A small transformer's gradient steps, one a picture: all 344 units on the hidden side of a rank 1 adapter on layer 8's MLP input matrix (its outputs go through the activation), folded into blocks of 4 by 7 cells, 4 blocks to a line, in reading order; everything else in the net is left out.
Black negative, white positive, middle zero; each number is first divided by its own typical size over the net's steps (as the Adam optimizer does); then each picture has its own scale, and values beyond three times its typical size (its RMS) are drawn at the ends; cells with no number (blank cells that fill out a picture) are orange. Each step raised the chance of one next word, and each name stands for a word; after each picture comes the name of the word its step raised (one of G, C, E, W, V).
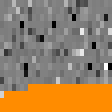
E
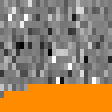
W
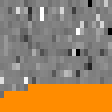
E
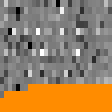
E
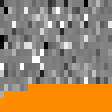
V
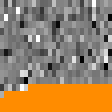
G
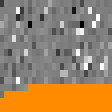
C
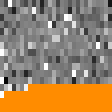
G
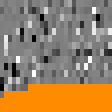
G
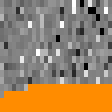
C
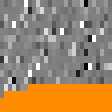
E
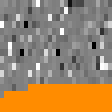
E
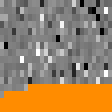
C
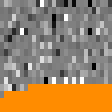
G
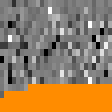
W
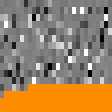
W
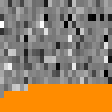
G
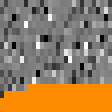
W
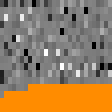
C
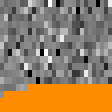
C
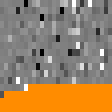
E
